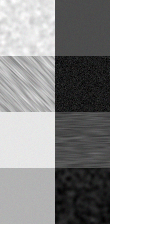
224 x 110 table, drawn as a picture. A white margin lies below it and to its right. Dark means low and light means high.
The table splits into 4 rows of 2 panels. Panel 1,1: very high, blotchy, faint in contrast. Panel 1,2: low, flat. Panel 2,1: high, slanting down to the right. Panel 2,2: very low, fine-grained, faint in contrast. Panel 3,1: very high, flat. Panel 3,2: low, streaked across, faint in contrast. Panel 4,1: high, flat. Panel 4,2: very low, blotchy, faint in contrast.
